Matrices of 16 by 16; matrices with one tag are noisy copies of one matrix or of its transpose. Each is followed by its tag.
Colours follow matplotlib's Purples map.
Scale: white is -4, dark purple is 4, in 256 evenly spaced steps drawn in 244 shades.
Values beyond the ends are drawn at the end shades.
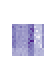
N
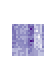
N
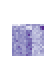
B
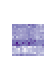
N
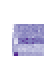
B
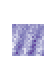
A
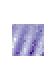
A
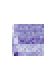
B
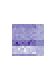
N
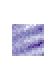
A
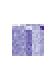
B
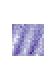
A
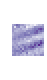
A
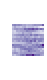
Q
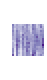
Q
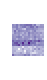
N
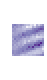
A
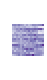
Q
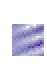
A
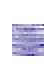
Q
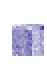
B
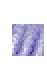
A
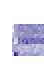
B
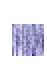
Q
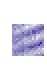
A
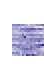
Q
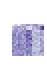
B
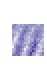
A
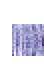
Q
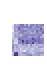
B
